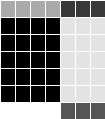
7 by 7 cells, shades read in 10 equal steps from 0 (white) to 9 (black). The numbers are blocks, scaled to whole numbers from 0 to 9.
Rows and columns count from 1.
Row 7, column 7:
6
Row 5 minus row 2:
0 0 0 0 0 0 0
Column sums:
48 48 48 48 18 18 18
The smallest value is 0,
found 4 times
